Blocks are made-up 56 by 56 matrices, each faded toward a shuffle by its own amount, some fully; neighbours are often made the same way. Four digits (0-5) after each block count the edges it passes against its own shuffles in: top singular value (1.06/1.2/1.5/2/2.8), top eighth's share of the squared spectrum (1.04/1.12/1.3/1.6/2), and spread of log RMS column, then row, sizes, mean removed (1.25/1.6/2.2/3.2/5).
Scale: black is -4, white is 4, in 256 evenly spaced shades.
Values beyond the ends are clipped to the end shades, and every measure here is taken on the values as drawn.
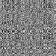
4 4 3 3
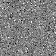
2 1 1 0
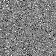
1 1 0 0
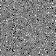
2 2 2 0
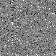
2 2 1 0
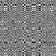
5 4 3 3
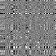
5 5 3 3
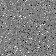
0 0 0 0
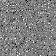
3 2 0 0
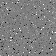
0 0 0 0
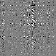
2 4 3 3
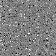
2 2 1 1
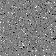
0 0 0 0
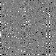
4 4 2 2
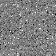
3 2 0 1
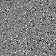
3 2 1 1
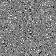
2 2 0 0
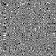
4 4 2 2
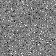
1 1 0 0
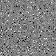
3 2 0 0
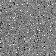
0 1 1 0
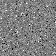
0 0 0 0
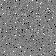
1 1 0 0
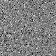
2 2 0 0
